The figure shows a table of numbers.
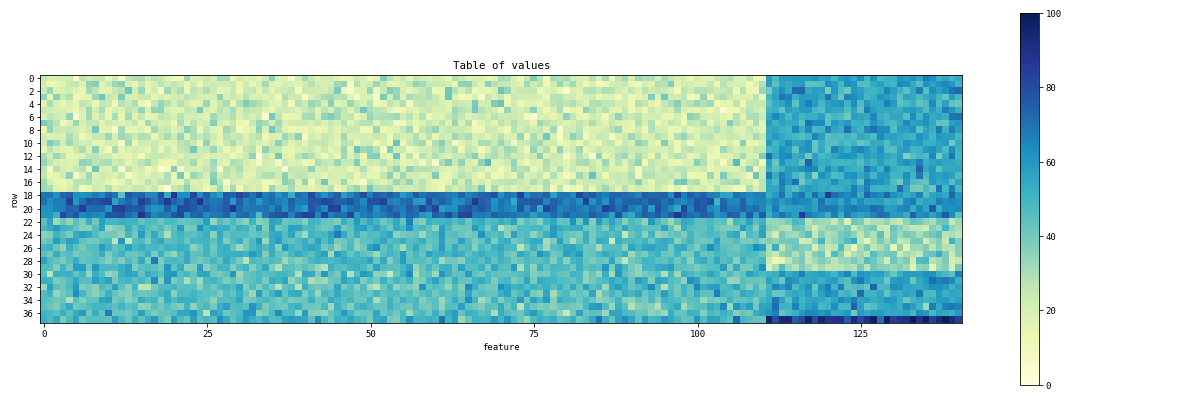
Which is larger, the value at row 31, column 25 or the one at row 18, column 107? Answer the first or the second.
the second
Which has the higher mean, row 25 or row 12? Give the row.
25
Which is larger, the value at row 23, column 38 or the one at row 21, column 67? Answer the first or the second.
the second
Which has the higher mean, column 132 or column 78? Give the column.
132
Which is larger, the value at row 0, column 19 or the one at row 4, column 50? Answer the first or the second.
the second
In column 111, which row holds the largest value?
37
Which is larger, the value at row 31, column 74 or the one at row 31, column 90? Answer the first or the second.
the first
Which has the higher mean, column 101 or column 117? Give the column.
117
